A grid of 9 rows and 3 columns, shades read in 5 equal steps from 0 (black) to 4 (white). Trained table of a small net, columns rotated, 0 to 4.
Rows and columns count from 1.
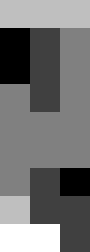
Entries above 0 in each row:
3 2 2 3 3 3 2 3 3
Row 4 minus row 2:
2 0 0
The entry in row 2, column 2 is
1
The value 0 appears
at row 2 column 1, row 3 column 1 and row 7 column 3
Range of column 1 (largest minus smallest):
4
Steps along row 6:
same same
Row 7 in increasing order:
0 1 2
